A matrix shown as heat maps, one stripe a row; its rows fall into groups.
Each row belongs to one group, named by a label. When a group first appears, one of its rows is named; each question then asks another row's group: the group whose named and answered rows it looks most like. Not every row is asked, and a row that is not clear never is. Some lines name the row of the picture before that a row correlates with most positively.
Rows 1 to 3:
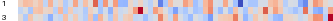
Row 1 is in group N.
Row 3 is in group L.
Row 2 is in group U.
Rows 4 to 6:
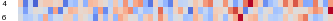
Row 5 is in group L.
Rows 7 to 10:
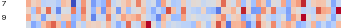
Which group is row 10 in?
U
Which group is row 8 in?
L
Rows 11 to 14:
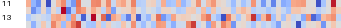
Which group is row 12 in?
L
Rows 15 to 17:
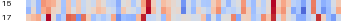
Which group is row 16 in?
U
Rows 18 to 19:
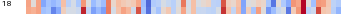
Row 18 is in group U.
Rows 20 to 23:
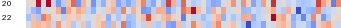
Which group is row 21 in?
N
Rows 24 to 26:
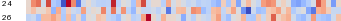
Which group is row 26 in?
U
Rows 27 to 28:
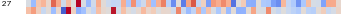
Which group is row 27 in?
N
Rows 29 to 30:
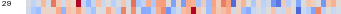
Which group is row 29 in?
N
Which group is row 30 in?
N
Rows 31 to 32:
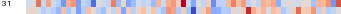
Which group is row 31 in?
L
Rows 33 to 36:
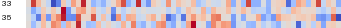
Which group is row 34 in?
L
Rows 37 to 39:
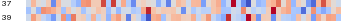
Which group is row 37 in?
N
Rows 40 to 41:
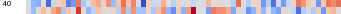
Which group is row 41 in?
N
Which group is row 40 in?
L
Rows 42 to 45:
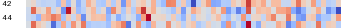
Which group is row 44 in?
U
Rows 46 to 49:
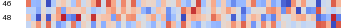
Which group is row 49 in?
L
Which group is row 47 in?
N
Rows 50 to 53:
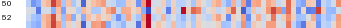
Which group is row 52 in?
U
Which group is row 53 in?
U
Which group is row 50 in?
U
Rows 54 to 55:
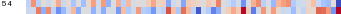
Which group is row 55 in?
L
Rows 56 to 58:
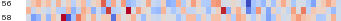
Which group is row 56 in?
N
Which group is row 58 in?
L
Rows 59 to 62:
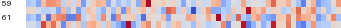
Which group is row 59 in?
U
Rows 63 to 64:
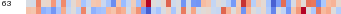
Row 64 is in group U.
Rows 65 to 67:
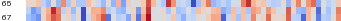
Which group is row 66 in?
U
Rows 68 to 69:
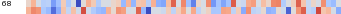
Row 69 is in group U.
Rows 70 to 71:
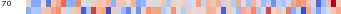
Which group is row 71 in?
U
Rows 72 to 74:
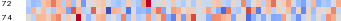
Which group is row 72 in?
U
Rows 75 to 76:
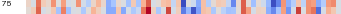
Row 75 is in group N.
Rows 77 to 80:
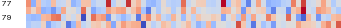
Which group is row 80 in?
L
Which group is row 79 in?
U
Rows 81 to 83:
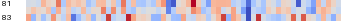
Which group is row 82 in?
N
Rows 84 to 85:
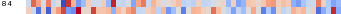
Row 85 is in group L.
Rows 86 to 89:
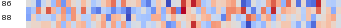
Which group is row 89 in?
N
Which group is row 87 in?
L
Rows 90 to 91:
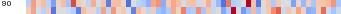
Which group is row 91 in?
N
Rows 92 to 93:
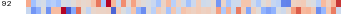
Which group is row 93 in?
L
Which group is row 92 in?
L
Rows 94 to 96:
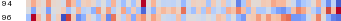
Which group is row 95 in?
L
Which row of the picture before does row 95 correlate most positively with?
93
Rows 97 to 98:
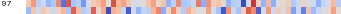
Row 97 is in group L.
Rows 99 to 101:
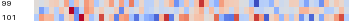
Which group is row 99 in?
N
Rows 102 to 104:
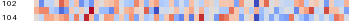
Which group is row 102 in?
U
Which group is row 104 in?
N
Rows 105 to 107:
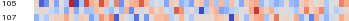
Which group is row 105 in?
L
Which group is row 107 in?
U
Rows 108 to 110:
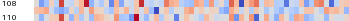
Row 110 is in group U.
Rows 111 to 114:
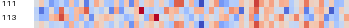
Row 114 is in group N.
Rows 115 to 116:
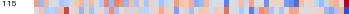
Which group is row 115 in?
L
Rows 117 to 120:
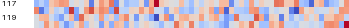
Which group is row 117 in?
U
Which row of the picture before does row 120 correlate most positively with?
115
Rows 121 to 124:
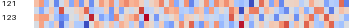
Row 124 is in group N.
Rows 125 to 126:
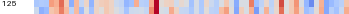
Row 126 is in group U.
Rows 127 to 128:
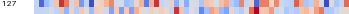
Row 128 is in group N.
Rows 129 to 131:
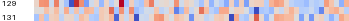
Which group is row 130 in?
N
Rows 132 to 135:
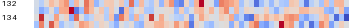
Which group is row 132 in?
N
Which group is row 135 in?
U
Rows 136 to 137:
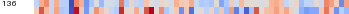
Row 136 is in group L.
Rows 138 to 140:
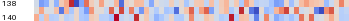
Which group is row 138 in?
L
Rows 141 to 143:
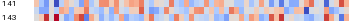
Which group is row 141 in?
L
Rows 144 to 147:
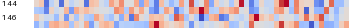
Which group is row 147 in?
U
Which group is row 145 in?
N
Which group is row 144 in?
N
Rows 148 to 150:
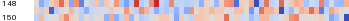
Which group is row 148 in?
U
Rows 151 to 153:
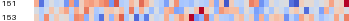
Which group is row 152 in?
N
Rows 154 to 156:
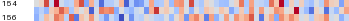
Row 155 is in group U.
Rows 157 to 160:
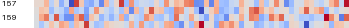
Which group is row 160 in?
N
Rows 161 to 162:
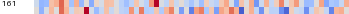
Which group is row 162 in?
N
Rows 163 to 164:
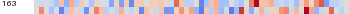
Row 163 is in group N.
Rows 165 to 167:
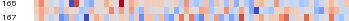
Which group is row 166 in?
N
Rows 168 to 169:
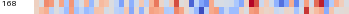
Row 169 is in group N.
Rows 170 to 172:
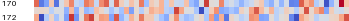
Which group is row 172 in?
L
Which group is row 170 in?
L
